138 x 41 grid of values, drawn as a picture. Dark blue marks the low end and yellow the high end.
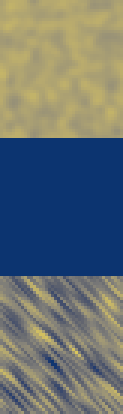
The table splits into 3 rows of 1 panel. Panel 1,1: high, blotchy, faint in contrast. Panel 2,1: very low, flat. Panel 3,1: middling, slanting down to the right, strong in contrast.
